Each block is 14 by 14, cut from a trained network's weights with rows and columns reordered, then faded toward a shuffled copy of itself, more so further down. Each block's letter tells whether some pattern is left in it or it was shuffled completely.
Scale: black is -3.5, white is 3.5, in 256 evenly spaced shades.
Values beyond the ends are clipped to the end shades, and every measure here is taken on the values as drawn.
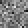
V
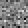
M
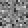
V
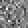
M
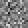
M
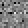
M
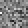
V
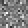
V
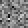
M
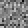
M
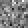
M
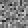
V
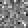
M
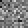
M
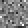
V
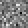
M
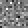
V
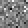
V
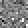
V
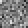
V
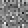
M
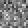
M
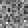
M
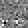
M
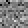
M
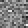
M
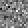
V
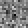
M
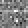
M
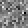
V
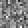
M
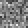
V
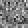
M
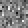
V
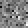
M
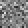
M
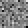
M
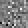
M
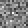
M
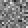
V
